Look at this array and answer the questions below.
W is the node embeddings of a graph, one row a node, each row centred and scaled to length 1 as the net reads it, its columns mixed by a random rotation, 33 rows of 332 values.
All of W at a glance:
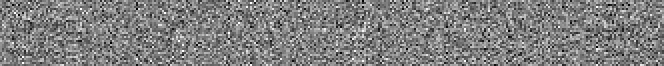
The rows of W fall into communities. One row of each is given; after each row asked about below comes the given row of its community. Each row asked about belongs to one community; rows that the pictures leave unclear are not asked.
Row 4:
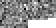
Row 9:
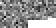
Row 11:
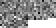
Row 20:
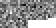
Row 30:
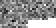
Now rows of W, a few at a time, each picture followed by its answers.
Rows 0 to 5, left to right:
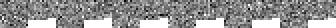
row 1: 4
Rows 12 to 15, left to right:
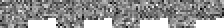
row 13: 11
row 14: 30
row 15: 30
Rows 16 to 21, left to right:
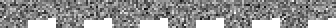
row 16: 20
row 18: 30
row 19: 9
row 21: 20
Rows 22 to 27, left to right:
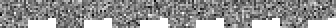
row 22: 9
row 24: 9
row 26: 11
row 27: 4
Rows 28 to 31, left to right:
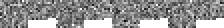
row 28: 9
